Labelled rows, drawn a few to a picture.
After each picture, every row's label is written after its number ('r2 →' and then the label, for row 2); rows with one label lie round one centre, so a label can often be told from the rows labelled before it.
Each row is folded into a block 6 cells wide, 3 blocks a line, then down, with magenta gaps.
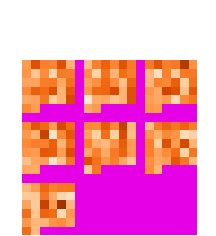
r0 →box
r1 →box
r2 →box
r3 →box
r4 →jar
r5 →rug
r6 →rug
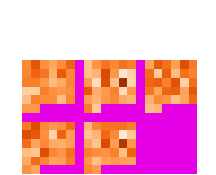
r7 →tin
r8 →rug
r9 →box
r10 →tin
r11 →rug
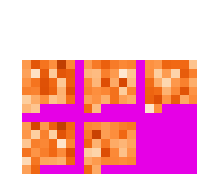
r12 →box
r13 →rug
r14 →jar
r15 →box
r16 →tin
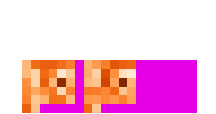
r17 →rug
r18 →rug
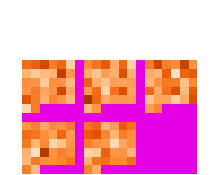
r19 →jar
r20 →jar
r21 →box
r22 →tin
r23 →tin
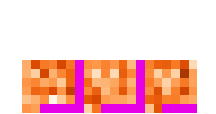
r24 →box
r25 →jar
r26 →jar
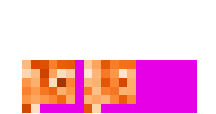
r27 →rug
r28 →rug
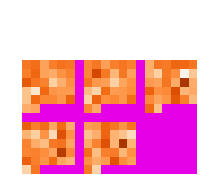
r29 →tin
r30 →tin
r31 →rug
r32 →jar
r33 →rug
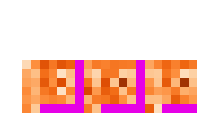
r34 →rug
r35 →rug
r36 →rug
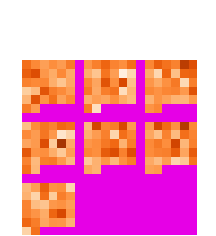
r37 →tin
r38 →rug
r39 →box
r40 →rug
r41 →box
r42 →box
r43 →jar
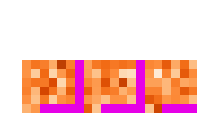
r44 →box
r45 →rug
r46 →jar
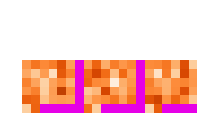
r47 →jar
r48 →tin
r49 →jar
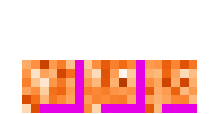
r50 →jar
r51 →rug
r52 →rug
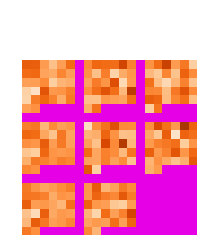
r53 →tin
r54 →box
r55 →jar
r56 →tin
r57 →rug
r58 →box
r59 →tin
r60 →tin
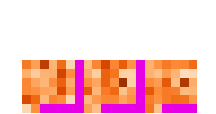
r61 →jar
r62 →rug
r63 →rug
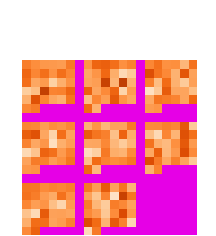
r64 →tin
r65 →rug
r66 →tin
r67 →tin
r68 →tin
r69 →jar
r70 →tin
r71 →jar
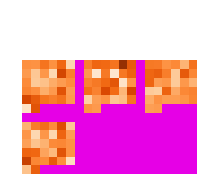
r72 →jar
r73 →box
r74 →tin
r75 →jar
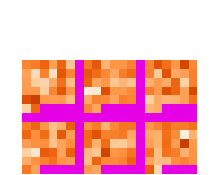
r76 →jar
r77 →tin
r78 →box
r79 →tin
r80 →tin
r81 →rug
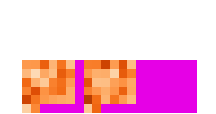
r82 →jar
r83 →jar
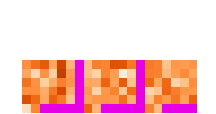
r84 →jar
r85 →rug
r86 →tin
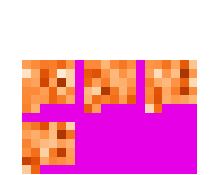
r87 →rug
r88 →tin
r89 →jar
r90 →jar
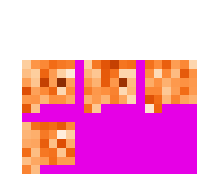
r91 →rug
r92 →rug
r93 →jar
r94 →rug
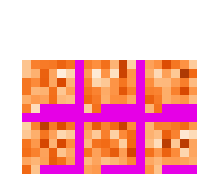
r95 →rug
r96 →jar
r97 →jar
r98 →rug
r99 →box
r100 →rug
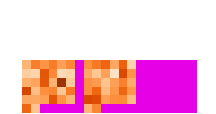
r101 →rug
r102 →jar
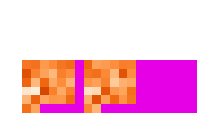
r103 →tin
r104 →tin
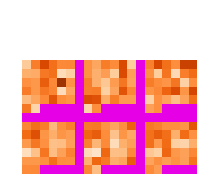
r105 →rug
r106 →jar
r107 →box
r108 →tin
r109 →tin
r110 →tin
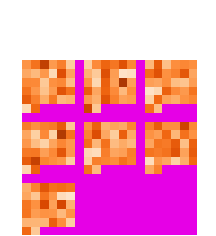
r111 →jar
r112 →rug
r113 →tin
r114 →jar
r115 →tin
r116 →box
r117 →rug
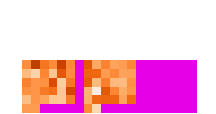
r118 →box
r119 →tin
